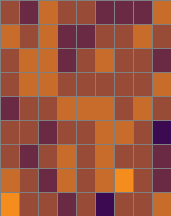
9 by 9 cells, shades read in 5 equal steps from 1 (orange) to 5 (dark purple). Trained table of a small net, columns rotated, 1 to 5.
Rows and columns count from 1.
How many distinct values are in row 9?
5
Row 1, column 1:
3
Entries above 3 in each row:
4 2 2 0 1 2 2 2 2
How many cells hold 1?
2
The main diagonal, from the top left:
3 3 2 3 2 2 3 3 2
